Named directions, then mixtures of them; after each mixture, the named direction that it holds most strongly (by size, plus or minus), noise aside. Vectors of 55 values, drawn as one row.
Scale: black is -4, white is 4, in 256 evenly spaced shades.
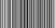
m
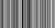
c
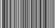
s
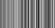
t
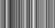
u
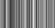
u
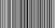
m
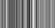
u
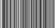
s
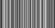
s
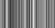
u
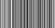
m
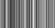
u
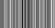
c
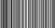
m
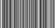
s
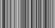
s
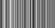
u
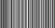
m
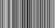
m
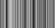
u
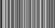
s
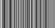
s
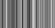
c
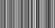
t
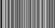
s
